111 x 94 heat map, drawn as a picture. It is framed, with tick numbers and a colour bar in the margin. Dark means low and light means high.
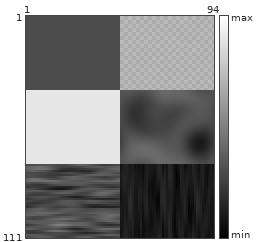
The table splits into 3 rows of 2 panels. Panel 1,1: low, flat. Panel 1,2: high, checkered, faint in contrast. Panel 2,1: very high, flat. Panel 2,2: low, smooth. Panel 3,1: low, streaked across. Panel 3,2: very low, streaked downward, faint in contrast.
